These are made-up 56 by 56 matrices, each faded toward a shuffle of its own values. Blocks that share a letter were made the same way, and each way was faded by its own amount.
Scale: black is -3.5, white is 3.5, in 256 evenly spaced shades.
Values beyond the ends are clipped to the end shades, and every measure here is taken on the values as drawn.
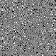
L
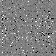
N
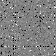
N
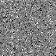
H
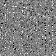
H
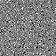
L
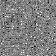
L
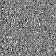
L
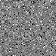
L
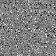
L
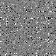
N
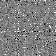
N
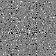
N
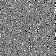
H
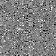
L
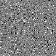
L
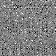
L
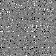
N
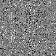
H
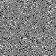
L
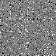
N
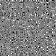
L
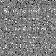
L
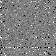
N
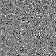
L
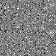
L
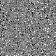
L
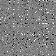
N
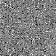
L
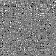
L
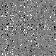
N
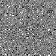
L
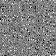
L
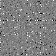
N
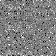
L
